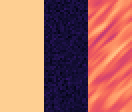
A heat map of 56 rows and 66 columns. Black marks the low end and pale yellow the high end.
The table splits into one row of 3 panels. Panel 1,1: very high, flat. Panel 1,2: very low, fine-grained, faint in contrast. Panel 1,3: high, slanting up to the right.
